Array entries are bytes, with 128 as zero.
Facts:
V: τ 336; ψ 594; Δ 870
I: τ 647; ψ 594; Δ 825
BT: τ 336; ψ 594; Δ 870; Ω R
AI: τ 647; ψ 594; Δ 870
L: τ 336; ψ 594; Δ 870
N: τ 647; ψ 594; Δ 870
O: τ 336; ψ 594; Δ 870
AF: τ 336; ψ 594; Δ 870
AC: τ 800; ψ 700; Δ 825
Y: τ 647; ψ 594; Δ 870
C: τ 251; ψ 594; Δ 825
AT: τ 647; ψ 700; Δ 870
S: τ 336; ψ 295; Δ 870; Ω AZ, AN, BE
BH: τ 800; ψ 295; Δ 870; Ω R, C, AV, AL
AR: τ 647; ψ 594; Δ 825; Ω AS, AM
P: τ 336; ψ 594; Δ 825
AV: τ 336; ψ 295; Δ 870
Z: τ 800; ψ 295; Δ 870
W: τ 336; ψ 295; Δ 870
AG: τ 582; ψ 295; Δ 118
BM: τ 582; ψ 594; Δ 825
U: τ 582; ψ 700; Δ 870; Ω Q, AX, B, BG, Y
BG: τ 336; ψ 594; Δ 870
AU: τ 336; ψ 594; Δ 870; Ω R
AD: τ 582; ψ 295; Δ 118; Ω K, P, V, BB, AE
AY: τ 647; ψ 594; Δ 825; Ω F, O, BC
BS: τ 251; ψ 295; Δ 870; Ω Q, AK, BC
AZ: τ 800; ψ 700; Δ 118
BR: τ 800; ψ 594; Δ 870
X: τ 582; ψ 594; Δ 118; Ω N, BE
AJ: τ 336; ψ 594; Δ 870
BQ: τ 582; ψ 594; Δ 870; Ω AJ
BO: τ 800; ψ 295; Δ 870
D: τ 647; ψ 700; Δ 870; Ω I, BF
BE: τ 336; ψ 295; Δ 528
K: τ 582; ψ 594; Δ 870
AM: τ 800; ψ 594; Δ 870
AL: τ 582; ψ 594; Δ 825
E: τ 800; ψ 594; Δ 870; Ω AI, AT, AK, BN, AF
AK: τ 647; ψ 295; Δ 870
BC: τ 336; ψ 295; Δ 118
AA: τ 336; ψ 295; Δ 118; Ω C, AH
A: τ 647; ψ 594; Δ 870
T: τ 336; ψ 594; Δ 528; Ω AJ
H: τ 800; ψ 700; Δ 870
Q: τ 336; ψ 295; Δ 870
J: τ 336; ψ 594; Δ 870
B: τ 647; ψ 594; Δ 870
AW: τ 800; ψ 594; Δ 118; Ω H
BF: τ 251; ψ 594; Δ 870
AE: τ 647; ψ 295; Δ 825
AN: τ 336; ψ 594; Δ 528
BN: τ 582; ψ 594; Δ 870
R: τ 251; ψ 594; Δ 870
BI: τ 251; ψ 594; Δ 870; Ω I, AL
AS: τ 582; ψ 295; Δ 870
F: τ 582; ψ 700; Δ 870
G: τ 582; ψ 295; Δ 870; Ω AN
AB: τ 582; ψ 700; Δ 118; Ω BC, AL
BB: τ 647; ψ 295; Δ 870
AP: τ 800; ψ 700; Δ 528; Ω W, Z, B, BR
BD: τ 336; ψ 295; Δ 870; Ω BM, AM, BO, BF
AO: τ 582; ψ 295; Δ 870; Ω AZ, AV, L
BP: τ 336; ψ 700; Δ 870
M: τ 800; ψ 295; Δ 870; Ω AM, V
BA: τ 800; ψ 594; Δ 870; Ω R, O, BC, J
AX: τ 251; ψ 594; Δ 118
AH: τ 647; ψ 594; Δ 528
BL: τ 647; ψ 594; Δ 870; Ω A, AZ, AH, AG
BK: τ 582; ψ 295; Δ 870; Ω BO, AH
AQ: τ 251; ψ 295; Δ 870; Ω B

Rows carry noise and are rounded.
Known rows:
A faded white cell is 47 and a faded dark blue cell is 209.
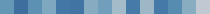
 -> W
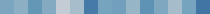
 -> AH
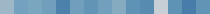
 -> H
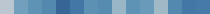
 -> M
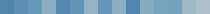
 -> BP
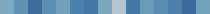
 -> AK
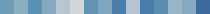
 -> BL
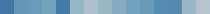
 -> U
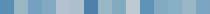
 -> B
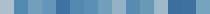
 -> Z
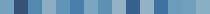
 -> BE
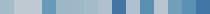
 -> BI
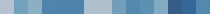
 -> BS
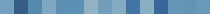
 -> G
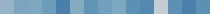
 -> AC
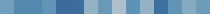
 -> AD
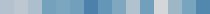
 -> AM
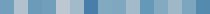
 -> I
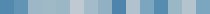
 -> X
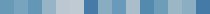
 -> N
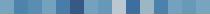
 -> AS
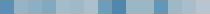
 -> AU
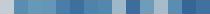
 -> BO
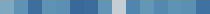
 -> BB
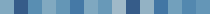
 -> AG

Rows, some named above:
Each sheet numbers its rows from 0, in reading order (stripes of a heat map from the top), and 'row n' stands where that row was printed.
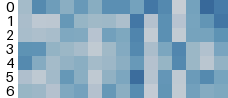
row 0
AZ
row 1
BI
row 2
AW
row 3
X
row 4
BQ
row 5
BA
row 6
BR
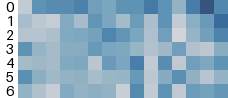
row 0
BH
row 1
BF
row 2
AM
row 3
K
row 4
AW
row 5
BQ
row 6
AX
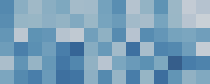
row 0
T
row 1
AF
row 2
AY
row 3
Q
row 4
AQ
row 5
BD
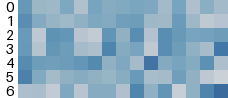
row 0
AL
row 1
AJ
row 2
AY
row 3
AR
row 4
F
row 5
BG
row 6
C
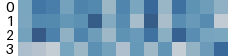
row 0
AA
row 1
BC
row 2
S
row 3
BF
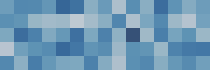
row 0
AD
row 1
X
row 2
AV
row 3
M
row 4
AT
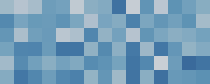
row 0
E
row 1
AB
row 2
AI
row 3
BD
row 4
AZ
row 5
BK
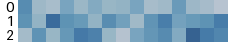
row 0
BN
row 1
D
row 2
AQ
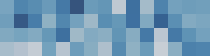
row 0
AS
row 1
S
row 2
AP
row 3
R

